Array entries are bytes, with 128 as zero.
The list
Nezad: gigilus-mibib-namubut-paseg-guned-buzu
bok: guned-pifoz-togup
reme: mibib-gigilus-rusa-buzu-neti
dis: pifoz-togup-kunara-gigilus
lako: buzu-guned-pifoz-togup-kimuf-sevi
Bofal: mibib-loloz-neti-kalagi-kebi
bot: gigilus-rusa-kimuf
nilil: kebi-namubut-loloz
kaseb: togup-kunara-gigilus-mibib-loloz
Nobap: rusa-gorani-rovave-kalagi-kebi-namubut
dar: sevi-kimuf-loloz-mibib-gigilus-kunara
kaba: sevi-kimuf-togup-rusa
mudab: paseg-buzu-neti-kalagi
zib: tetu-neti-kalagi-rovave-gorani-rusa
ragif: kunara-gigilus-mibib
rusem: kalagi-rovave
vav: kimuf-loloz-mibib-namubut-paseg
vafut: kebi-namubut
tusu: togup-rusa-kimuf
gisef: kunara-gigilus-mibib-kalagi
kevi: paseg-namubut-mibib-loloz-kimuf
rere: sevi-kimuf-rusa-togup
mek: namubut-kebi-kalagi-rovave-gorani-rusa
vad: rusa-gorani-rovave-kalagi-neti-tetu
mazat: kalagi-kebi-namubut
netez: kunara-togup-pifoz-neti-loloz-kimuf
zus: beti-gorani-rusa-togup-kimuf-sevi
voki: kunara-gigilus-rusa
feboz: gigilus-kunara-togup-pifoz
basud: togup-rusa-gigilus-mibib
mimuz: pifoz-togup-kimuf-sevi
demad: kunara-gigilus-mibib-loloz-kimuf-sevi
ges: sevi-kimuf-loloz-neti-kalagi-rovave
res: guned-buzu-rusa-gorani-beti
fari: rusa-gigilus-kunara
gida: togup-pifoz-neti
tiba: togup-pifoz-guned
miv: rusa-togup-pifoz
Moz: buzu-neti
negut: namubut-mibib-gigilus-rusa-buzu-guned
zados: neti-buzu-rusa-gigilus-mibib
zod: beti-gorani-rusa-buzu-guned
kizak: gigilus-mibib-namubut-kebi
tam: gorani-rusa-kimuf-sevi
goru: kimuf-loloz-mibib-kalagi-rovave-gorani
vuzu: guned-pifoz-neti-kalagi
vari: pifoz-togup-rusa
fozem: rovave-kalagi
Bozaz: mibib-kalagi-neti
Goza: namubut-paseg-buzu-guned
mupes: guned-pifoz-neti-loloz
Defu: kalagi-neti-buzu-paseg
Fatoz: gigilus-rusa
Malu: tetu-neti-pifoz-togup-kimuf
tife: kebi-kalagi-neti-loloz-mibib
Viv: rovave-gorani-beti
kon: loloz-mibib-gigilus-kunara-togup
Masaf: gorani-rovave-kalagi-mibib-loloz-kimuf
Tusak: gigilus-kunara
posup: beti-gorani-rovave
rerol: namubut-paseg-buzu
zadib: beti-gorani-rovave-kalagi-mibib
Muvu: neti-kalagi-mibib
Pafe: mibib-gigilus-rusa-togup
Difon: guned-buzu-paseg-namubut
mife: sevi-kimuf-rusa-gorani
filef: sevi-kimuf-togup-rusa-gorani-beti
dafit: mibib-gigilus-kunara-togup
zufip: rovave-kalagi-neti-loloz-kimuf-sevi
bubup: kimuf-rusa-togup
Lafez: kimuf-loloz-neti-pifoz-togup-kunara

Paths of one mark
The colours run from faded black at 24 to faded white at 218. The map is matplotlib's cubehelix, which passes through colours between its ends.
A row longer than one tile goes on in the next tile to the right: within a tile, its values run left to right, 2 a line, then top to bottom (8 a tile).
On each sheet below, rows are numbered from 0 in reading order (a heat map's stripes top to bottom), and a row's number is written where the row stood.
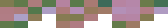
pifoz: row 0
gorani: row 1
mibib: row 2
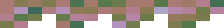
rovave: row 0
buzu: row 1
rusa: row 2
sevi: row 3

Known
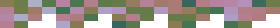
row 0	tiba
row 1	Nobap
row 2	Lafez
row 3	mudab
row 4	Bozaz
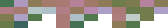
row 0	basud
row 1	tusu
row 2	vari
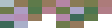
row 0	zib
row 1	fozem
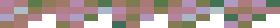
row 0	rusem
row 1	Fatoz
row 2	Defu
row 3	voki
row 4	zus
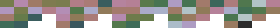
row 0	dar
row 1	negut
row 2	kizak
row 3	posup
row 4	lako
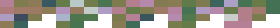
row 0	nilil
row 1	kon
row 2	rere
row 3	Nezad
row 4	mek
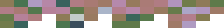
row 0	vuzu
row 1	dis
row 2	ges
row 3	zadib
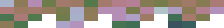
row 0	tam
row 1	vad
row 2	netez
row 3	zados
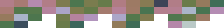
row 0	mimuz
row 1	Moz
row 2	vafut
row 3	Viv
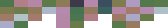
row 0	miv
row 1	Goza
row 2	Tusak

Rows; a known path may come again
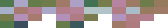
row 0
reme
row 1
gisef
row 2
rusem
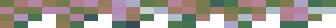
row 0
bubup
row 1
rere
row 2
demad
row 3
mazat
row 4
miv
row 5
ragif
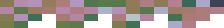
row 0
kaba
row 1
bot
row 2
gida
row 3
zod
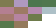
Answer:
Tusak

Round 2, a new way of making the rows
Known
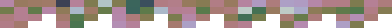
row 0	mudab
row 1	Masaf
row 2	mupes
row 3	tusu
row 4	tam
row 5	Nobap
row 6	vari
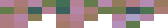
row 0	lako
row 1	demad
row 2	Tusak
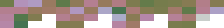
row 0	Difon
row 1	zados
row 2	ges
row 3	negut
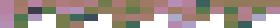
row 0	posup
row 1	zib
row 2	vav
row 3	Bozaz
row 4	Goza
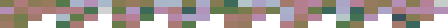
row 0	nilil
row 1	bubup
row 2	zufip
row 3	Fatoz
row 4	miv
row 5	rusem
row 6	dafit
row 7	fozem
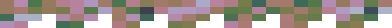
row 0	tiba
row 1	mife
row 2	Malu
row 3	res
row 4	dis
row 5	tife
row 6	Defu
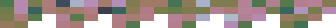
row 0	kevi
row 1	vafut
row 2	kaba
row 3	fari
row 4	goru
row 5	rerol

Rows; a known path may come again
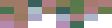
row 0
gisef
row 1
dar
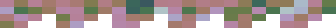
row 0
bot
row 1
tusu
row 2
mupes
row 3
reme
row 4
dis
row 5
mazat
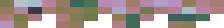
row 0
zus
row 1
tife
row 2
zadib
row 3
mek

